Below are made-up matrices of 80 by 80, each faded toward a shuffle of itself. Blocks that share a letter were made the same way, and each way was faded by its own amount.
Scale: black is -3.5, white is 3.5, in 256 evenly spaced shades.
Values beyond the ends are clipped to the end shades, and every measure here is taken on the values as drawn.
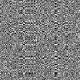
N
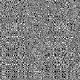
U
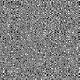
U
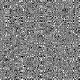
U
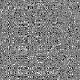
U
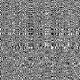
N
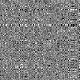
N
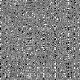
U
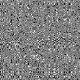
U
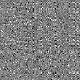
U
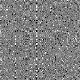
U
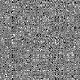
U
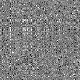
U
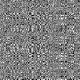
N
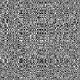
N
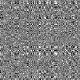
N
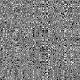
U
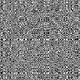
N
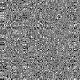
U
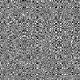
N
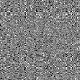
U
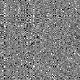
U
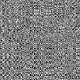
N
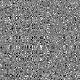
U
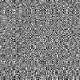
N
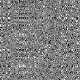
U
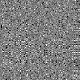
U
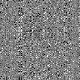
U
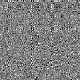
U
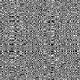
N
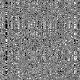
U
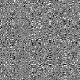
U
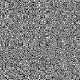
U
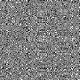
U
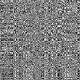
N
